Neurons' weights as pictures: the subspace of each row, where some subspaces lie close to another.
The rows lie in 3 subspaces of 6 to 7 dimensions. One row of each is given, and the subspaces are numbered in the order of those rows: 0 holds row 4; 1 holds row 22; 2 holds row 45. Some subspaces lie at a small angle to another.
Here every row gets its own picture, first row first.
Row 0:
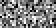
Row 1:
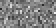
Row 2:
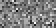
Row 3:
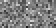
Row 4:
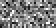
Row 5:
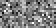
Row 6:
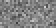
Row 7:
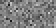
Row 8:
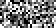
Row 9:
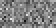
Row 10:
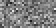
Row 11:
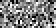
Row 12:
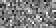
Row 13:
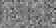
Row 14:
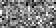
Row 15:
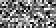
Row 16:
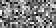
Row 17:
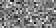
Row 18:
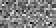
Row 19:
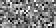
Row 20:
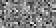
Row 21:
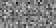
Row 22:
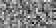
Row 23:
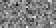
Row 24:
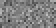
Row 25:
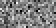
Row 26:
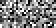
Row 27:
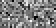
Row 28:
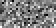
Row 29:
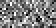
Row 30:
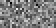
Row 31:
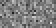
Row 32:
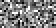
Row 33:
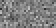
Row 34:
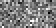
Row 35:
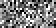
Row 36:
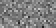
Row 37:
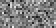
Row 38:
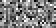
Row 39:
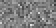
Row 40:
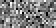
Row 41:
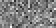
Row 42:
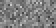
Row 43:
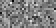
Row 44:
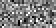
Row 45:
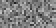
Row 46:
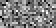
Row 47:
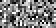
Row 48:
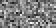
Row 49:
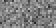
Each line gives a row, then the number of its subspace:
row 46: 2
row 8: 0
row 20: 2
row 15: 0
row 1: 1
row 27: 0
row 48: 1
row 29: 2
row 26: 0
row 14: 2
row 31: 0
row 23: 1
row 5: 1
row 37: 1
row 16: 2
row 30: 0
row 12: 1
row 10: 0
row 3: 1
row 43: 0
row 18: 0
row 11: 1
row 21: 1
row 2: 0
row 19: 0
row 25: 1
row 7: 2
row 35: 1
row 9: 2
